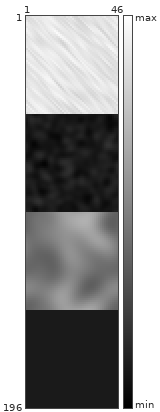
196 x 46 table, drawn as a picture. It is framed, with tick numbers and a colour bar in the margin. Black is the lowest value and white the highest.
The table splits into 4 rows of 1 panel. Panel 1,1: very high, slanting down to the right, faint in contrast. Panel 2,1: very low, blotchy, faint in contrast. Panel 3,1: middling, smooth. Panel 4,1: very low, flat.
